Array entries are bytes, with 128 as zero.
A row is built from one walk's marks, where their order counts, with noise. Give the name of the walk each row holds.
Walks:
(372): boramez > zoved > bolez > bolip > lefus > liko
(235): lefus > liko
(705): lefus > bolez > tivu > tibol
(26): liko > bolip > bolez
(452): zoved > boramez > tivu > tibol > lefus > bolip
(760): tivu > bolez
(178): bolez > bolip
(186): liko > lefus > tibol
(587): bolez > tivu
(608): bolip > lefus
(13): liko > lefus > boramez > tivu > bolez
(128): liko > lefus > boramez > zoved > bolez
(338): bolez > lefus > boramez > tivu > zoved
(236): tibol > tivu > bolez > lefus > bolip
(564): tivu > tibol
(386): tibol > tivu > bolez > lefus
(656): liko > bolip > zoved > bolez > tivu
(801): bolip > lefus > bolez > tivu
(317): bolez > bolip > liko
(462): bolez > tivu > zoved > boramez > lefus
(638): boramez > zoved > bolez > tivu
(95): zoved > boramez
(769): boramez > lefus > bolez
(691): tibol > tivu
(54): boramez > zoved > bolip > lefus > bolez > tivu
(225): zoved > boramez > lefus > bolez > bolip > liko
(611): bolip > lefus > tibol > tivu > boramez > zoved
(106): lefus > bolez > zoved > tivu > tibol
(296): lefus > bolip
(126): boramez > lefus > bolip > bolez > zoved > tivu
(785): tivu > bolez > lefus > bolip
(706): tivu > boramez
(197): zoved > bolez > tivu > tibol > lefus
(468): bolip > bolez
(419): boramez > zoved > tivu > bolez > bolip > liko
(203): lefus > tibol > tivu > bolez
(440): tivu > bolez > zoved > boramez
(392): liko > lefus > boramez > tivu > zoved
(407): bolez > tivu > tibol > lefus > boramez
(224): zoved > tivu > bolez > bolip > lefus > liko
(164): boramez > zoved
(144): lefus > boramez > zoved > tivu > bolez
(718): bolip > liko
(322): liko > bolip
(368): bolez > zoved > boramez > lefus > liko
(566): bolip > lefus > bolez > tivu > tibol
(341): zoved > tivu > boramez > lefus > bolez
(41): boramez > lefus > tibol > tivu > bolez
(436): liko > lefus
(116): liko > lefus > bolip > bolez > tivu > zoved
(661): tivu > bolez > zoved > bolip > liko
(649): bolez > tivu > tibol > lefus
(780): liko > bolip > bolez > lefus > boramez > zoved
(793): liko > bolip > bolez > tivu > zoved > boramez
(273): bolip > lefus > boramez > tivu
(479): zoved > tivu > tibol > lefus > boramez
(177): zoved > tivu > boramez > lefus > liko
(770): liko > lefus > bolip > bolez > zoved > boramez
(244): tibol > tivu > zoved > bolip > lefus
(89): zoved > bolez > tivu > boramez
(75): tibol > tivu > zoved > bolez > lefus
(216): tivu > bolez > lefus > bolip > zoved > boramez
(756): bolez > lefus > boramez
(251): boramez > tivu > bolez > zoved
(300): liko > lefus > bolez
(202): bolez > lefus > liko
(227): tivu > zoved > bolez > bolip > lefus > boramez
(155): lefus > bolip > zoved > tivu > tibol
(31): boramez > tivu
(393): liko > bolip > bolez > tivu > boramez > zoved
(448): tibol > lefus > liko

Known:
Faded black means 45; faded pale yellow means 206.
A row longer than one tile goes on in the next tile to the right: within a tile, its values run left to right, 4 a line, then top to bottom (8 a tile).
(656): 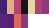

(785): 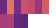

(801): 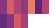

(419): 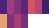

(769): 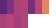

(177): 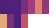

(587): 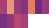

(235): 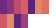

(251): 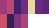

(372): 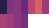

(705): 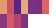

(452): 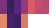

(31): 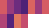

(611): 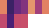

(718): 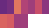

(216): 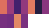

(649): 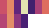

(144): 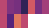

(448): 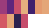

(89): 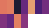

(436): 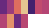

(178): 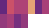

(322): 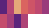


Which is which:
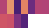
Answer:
(197)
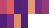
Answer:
(793)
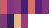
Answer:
(126)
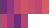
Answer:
(296)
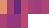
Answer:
(564)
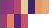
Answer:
(186)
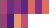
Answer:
(273)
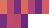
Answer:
(566)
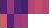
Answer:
(341)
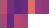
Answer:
(155)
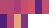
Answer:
(770)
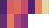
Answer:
(300)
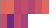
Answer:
(691)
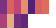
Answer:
(202)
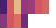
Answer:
(26)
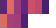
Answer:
(661)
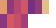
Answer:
(203)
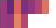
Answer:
(128)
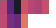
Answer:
(479)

